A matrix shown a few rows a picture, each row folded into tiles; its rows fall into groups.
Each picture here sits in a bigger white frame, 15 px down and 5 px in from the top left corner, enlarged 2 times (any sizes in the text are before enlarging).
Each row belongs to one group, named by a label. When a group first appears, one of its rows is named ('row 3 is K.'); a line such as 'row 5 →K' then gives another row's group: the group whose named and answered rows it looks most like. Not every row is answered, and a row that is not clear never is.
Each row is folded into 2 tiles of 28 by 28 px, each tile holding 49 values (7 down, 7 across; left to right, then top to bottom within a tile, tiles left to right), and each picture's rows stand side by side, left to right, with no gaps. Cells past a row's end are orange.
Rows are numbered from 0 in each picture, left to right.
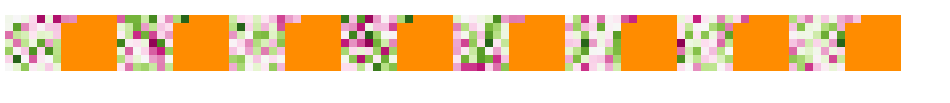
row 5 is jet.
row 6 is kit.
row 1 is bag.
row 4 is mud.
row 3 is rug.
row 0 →jet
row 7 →kit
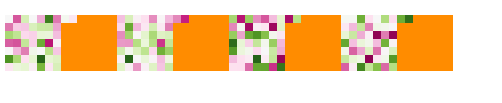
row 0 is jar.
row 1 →jet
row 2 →rug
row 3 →bag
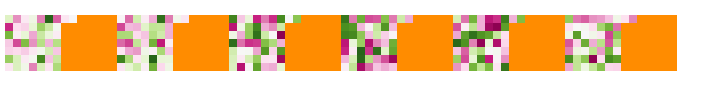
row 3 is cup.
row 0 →jar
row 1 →jar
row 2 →rug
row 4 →rug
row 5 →kit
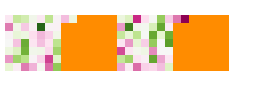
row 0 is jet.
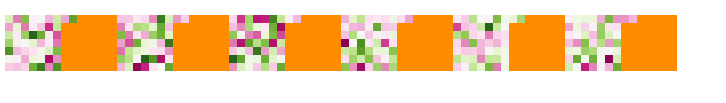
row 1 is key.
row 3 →jet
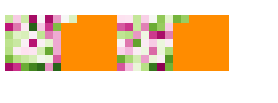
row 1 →bag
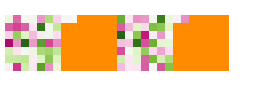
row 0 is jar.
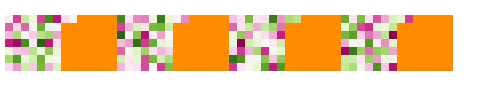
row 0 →jar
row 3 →cup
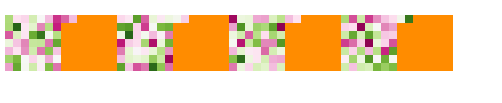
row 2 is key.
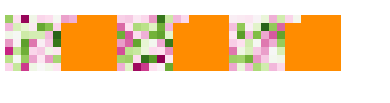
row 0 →kit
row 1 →key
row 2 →kit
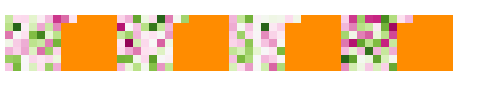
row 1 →jar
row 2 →jet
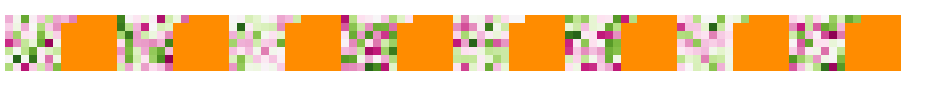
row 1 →cup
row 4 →jar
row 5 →cup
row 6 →jar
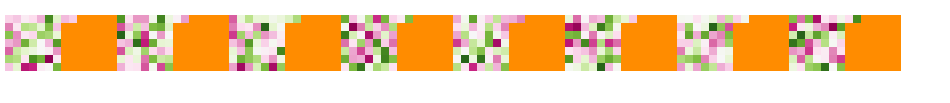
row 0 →key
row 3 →jar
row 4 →jet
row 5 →jar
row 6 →kit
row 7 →rug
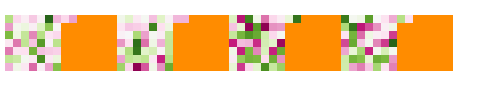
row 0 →mud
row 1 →jet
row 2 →rug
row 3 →cup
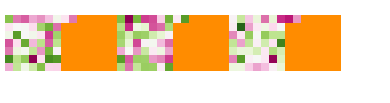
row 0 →kit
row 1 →rug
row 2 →jet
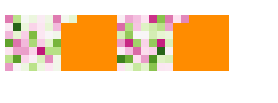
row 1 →jar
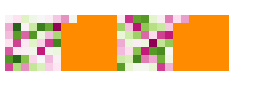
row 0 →kit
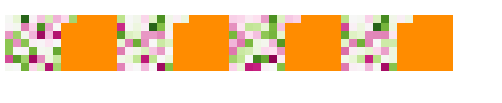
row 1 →mud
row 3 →mud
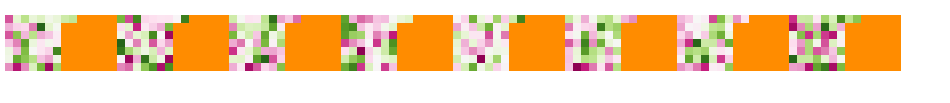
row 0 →bag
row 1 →rug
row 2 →mud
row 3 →cup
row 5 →mud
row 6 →key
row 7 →bag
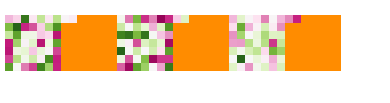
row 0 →cup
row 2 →jet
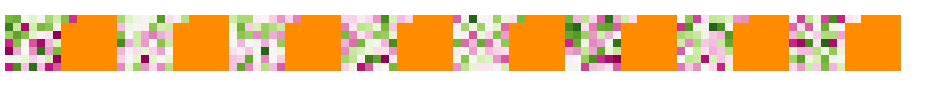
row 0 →cup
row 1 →mud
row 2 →cup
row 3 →key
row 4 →key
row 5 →cup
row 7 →jar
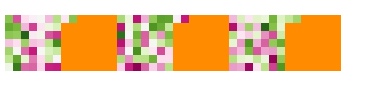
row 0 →cup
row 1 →mud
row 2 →bag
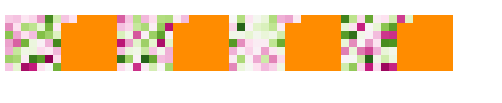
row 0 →key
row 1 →key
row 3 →cup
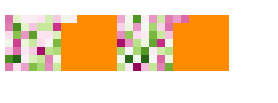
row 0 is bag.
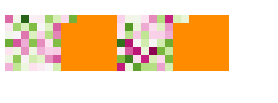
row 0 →key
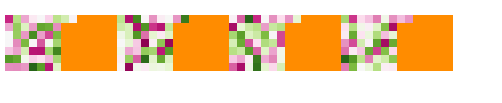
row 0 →bag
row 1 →rug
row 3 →kit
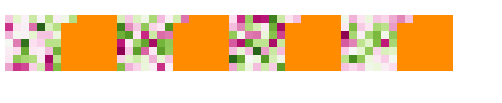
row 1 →cup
